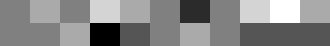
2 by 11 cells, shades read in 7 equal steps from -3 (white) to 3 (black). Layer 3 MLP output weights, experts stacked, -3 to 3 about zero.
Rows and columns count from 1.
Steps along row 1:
down up down up up up down down down up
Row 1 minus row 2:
0 -1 1 -5 -2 0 3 0 -3 -4 -2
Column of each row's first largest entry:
7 4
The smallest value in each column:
0 -1 -1 -2 -1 0 -1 0 -2 -3 -1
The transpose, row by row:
0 0 / -1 0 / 0 -1 / -2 3 / -1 1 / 0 0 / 2 -1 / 0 0 / -2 1 / -3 1 / -1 1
